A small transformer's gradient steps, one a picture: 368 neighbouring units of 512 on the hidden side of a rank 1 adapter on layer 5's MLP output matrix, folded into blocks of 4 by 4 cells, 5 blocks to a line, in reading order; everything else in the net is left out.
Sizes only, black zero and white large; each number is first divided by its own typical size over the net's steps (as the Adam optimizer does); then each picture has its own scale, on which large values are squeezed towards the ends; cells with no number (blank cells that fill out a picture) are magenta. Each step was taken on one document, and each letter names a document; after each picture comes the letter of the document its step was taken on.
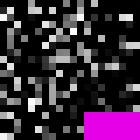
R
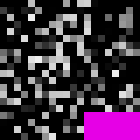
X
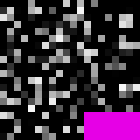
R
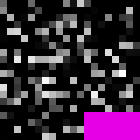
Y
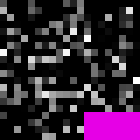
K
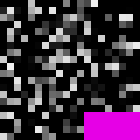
R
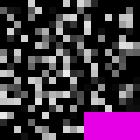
X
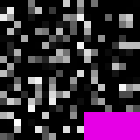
R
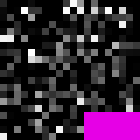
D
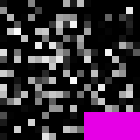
Y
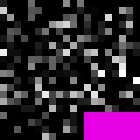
K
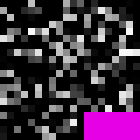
D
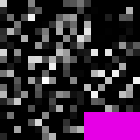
Y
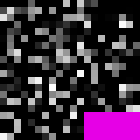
R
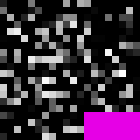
Y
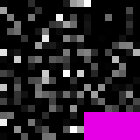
Y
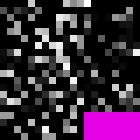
X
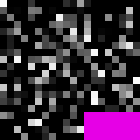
X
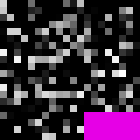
K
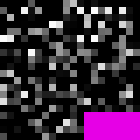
D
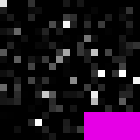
K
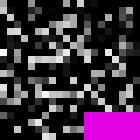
K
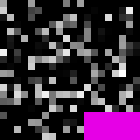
K
